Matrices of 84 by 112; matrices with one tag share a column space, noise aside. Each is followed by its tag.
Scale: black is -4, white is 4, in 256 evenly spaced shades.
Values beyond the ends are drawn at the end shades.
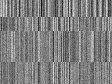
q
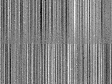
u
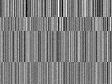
q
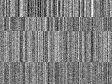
q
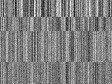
q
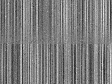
u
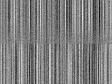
u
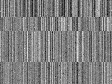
q
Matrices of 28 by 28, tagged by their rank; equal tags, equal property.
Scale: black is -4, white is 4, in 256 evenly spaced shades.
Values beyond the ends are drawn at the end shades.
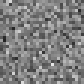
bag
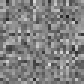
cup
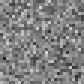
bag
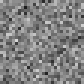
bag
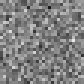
bag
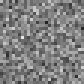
bag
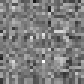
cup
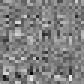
cup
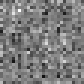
cup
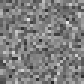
bag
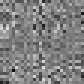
cup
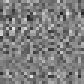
cup
